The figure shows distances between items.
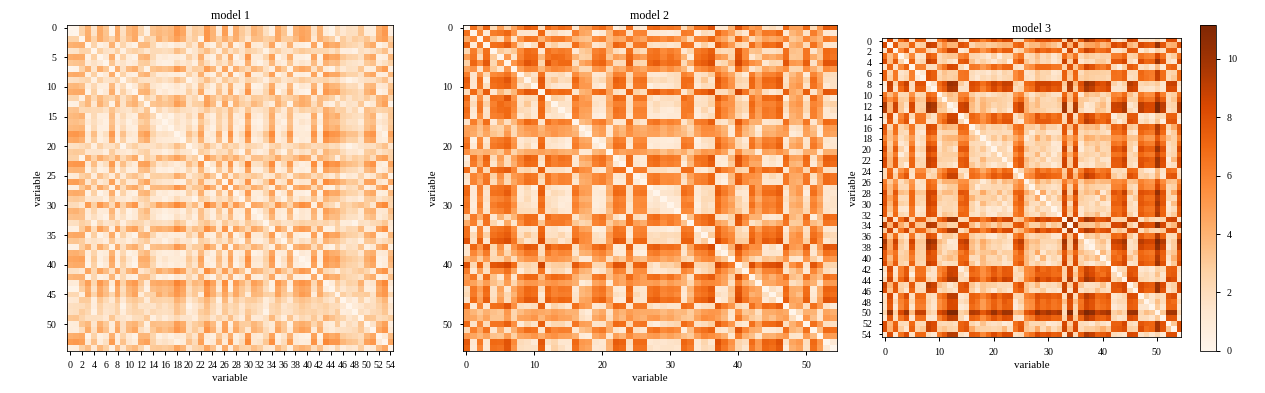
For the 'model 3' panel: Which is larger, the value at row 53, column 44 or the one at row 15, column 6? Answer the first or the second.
the first
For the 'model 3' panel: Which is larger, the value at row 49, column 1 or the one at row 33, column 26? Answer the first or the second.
the first
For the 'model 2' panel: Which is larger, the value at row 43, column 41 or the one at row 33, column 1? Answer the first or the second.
the second
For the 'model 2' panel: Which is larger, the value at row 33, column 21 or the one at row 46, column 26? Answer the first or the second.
the first
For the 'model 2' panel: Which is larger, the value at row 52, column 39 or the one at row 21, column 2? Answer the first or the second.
the second
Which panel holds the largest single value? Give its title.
model 3
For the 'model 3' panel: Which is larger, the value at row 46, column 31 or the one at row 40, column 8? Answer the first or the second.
the second
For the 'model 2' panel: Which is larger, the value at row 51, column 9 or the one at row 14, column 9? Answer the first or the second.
the first
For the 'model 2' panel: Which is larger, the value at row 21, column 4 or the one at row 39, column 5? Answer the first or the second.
the first
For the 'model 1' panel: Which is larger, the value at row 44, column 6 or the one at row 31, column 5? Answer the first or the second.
the first
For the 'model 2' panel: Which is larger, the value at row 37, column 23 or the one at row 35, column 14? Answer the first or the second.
the second
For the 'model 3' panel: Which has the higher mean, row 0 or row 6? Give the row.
0
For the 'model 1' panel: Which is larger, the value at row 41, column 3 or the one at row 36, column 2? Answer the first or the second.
the first
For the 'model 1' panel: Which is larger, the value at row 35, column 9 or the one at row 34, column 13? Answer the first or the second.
the first
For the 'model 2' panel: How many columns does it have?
55
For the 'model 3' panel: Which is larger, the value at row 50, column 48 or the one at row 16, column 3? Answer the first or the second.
the first
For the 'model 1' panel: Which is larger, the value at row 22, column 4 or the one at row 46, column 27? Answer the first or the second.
the first
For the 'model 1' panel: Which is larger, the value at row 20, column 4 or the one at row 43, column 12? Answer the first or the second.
the second
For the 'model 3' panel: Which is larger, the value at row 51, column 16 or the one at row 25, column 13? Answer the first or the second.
the second
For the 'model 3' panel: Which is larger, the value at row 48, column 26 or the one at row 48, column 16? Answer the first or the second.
the second
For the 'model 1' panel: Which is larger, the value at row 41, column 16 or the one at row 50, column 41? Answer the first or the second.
the first
